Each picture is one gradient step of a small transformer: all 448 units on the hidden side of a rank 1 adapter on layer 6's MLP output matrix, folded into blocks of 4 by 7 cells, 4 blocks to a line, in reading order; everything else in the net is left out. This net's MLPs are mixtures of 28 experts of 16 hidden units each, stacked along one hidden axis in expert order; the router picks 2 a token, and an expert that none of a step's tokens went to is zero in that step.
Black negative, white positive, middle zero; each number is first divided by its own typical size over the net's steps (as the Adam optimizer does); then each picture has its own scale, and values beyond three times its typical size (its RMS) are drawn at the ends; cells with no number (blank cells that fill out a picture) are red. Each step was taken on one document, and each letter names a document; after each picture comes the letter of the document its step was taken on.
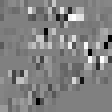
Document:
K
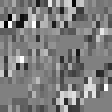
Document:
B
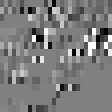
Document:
K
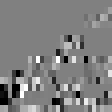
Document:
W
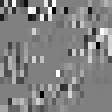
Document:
K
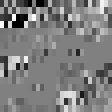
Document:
B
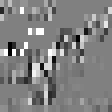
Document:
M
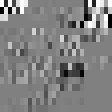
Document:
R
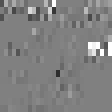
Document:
K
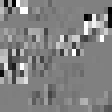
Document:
R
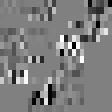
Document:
R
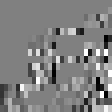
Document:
W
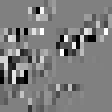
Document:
M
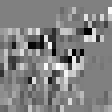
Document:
M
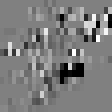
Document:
K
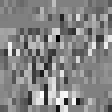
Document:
M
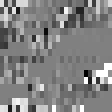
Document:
B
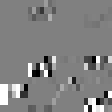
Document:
W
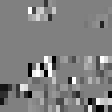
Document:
W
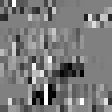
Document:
M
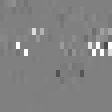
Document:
K
